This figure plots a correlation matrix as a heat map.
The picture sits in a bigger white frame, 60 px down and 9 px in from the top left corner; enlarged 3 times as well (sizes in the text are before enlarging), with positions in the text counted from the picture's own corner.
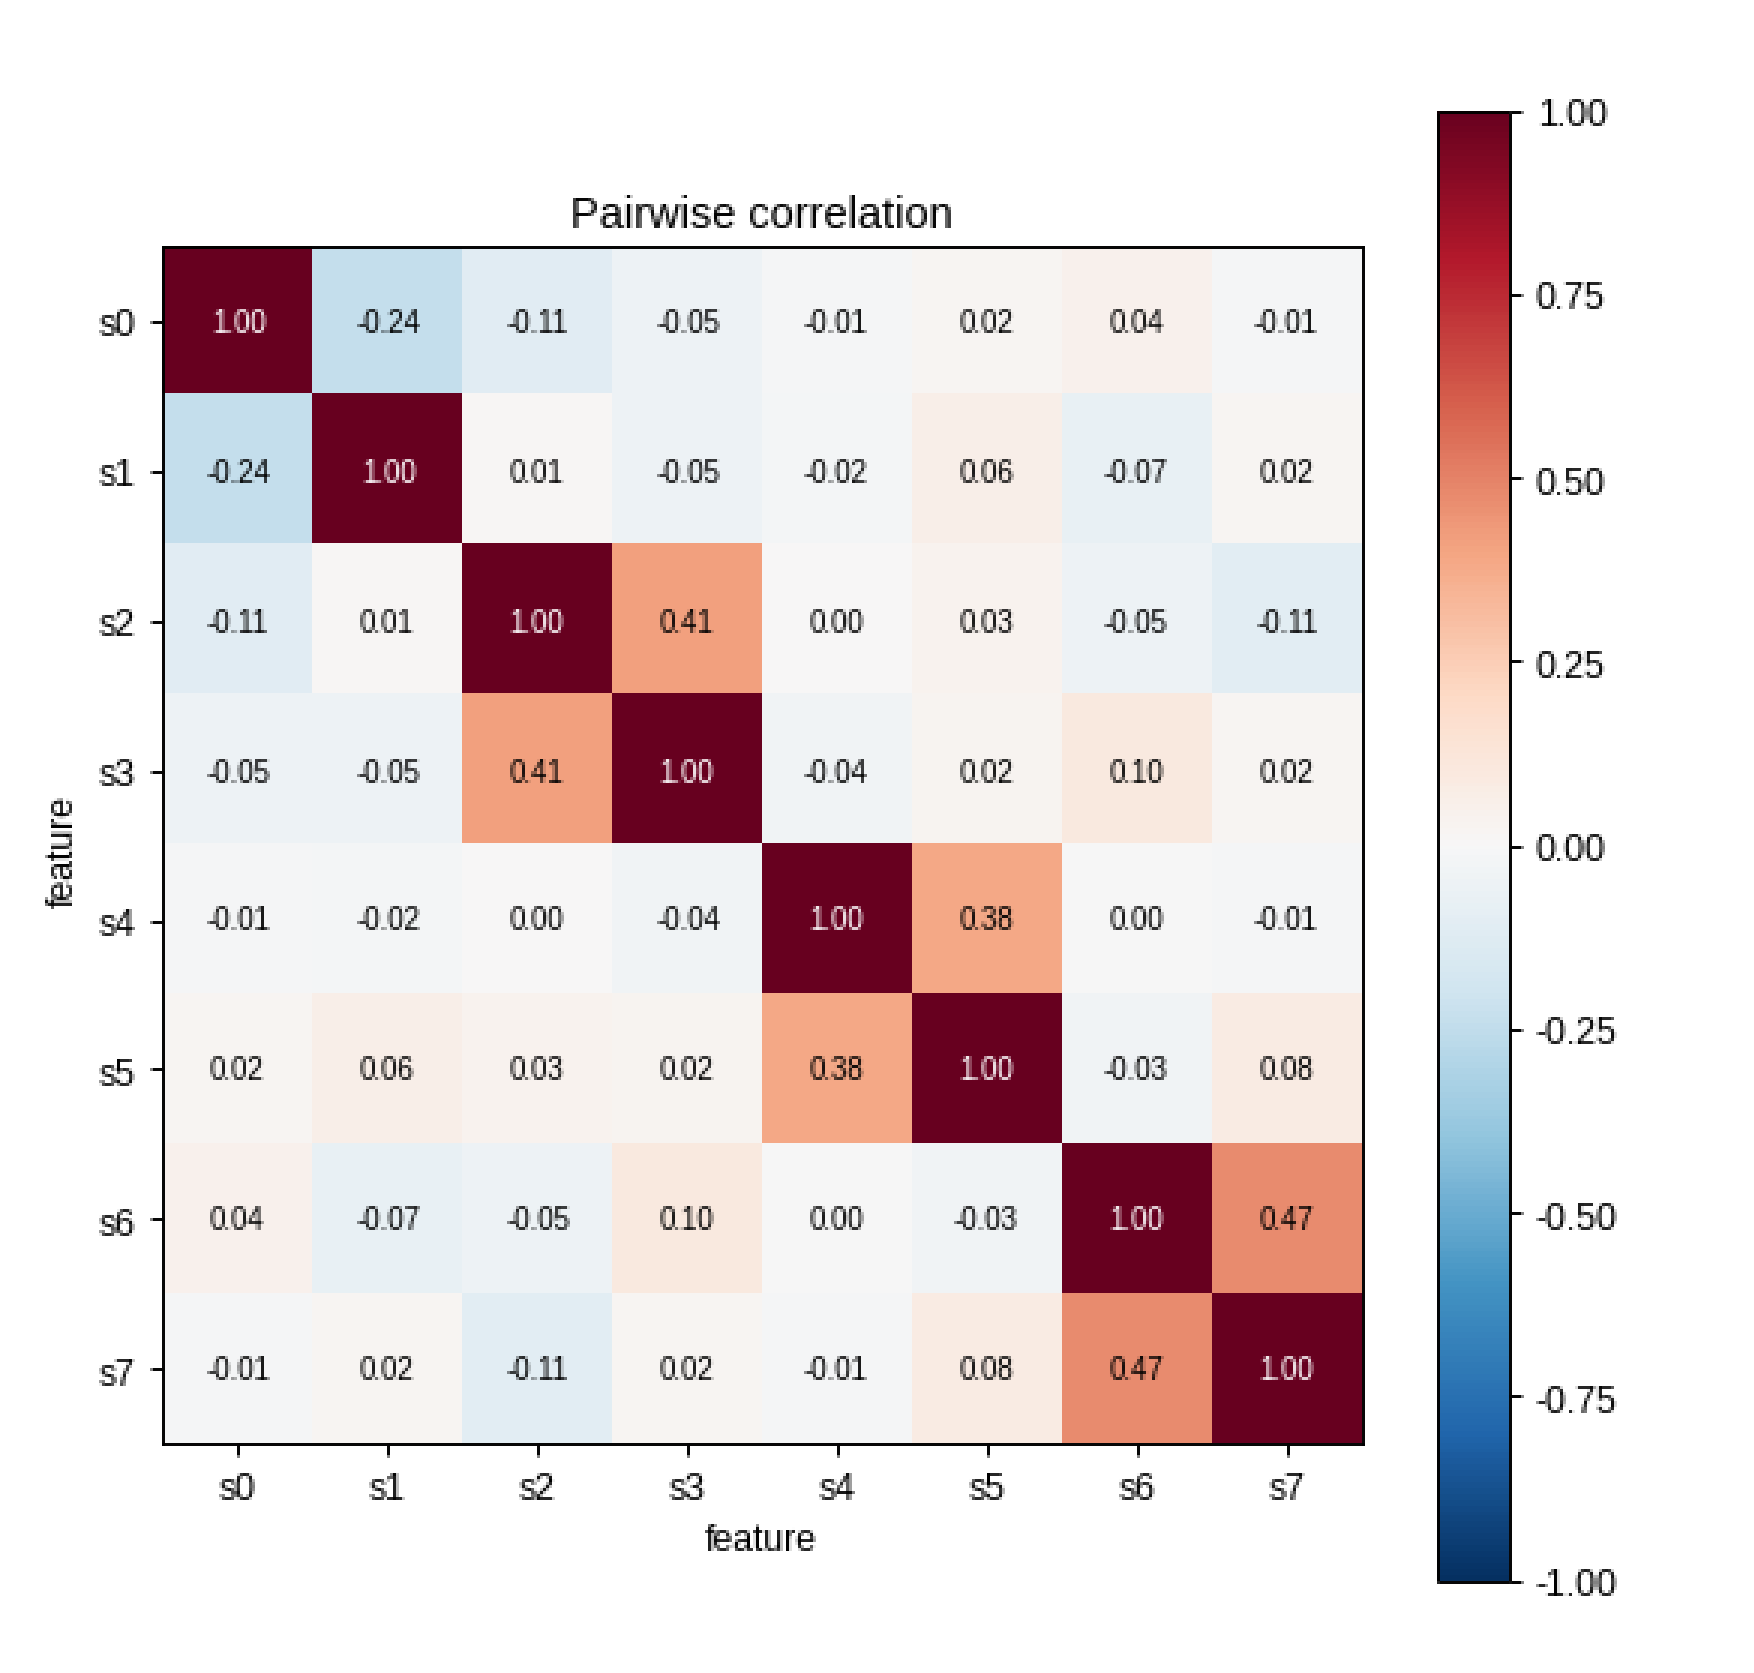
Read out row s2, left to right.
-0.11 0.01 1.00 0.41 0.00 0.03 -0.05 -0.11
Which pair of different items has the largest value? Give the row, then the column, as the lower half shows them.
s7, s6
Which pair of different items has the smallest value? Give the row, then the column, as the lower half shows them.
s1, s0
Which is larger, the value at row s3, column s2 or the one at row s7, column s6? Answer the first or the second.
the second
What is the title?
Pairwise correlation
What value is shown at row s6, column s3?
0.10
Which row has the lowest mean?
s0
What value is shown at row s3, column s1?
-0.05
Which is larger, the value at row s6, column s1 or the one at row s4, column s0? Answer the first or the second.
the second
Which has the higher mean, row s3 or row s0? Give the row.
s3
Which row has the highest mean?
s5
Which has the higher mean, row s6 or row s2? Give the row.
s6
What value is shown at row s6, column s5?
-0.03
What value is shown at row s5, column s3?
0.02
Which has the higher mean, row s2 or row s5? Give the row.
s5
